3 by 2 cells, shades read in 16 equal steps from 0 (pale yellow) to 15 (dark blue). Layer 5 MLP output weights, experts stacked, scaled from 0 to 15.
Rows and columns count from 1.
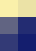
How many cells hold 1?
1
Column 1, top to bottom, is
0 10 13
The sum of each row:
1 24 28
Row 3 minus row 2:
3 1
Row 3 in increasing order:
13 15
